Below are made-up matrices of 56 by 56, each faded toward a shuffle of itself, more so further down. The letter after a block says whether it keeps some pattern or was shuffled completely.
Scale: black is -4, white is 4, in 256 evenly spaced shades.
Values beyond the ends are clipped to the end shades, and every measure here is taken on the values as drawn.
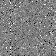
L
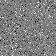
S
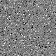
S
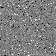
S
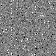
L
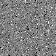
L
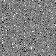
L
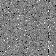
L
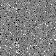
L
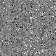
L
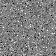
S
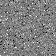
S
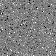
S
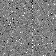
L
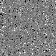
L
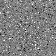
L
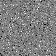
S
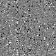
L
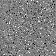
S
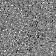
S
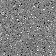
S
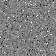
S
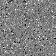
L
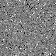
S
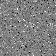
S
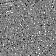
S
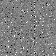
L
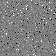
S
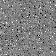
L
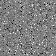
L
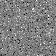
S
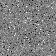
S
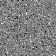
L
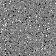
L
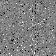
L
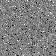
S
